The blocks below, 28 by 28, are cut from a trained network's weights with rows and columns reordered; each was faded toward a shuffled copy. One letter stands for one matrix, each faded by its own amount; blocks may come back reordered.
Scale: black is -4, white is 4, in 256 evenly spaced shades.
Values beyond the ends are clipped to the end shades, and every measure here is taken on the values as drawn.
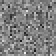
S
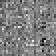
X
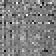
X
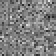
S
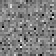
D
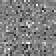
D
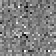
X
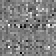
X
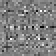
X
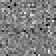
D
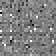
D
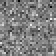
D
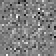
D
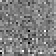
X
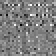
X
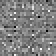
D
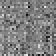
X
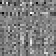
X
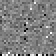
S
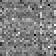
D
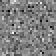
D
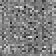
X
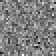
S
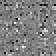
D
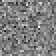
S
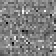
D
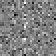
D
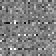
X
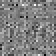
X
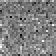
D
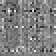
X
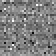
D
